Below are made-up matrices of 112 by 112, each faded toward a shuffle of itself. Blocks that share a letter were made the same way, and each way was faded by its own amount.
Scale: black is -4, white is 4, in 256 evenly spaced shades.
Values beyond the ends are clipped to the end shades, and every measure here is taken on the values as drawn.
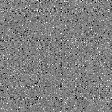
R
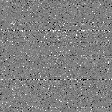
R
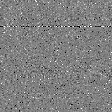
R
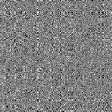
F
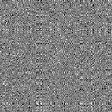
F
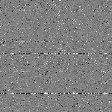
R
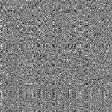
F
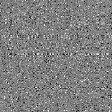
R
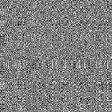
F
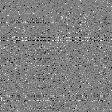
R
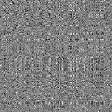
F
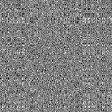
F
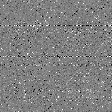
R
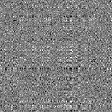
F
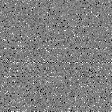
R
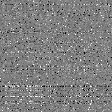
R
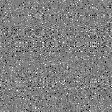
R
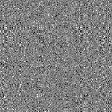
F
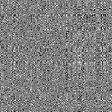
F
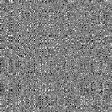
F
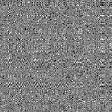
F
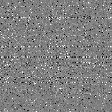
R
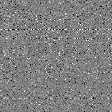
R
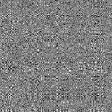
F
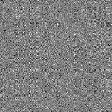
F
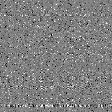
R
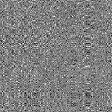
F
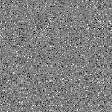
R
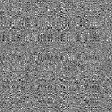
F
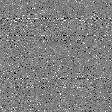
R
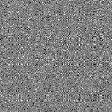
F
